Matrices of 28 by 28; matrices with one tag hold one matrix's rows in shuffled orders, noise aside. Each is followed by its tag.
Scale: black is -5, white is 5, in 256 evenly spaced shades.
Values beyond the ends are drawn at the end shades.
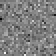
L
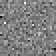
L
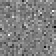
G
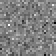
G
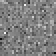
L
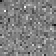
L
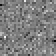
L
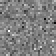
G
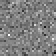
G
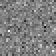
G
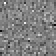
L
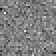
L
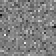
L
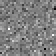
G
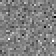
G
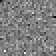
L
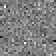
L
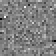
L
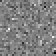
G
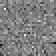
L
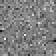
L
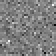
G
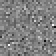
G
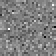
G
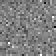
G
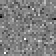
L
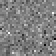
G
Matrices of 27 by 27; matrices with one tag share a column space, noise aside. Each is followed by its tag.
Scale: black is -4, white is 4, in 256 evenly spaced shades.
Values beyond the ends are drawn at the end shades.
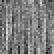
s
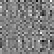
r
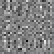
r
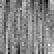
s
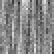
s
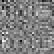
r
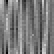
s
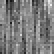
s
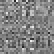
r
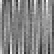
s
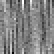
s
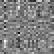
r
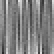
s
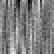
s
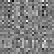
r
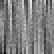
s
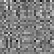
r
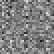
r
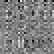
r
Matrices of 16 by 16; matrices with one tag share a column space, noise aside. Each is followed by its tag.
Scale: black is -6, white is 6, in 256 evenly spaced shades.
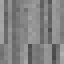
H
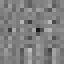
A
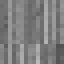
H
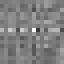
A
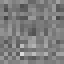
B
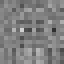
A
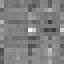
A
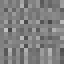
A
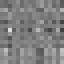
A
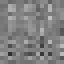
B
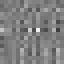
A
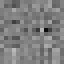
A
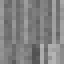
H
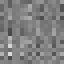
B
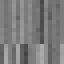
H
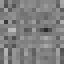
A
